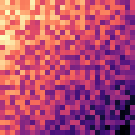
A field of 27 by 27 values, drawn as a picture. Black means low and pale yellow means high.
Values rise toward the top left. The ninth with the highest average is the top left. Neither half mirrors the other. No regular stripes run through it. No single row or column stands out from its neighbours. The ninth with the lowest average is the bottom right. On average the colour sits 50% of the way up the scale.
